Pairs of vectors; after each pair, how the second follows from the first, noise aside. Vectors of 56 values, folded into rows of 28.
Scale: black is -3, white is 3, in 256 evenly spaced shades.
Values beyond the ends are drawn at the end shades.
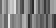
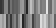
reversed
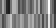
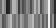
copied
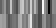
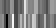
reversed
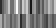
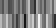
reversed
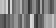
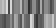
copied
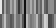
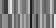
reversed
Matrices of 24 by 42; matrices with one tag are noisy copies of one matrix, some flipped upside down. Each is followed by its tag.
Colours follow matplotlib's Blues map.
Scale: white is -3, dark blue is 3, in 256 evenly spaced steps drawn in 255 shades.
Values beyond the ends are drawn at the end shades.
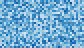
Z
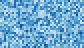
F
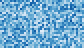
Z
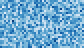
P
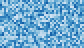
F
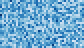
P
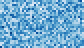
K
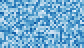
F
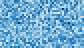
Z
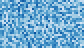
P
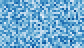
Z
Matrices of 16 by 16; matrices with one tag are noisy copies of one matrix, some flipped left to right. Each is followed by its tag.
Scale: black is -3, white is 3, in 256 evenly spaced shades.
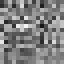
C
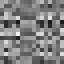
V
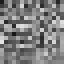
C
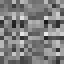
V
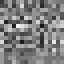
C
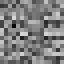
V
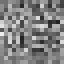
C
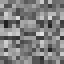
V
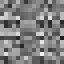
V
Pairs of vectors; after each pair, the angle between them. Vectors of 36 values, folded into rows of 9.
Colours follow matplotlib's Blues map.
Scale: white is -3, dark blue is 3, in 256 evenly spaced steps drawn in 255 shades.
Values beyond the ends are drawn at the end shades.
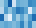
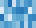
nearly parallel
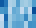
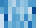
nearly parallel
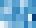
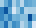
partly opposed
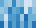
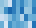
partly aligned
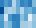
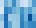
nearly opposite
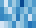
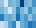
nearly parallel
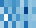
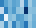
nearly parallel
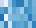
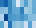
nearly opposite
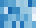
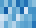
partly opposed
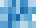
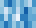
orthogonal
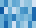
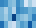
partly aligned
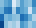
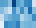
nearly opposite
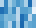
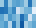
nearly parallel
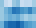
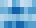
nearly parallel
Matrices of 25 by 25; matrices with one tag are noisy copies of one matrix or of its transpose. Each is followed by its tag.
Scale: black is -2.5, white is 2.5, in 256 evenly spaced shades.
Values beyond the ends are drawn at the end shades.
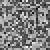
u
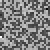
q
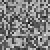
u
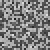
q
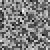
q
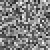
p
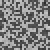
q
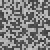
q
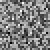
q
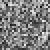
u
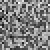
u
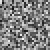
q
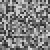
u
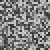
p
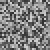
q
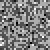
p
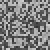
u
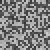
p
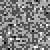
p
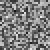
p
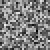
q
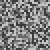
p
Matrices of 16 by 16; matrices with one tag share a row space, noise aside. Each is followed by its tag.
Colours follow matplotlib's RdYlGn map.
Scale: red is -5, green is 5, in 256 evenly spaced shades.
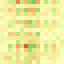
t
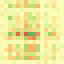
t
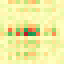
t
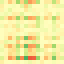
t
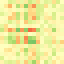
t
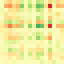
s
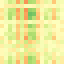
t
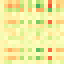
s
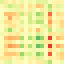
s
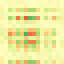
t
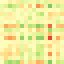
s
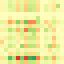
t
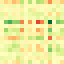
s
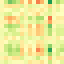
s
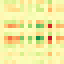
s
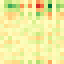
s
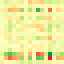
s
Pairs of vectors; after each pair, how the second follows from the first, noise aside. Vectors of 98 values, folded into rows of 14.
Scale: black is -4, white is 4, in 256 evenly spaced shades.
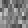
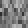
negated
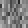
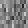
wrapped around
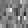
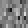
negated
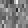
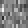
wrapped around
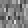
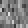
wrapped around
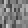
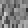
wrapped around
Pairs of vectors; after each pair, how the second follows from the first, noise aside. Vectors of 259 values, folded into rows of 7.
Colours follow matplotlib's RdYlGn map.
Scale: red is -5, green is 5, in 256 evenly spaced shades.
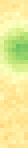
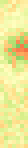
sign-scrambled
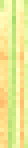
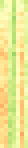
copied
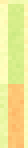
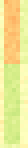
reversed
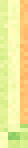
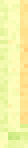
shrunk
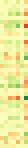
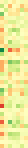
reversed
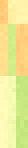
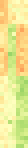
copied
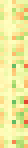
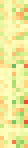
copied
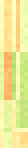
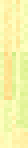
shrunk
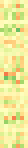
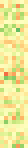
copied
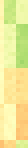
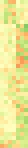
sign-scrambled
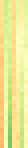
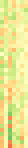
sign-scrambled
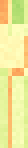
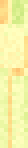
shrunk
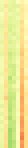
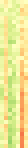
copied
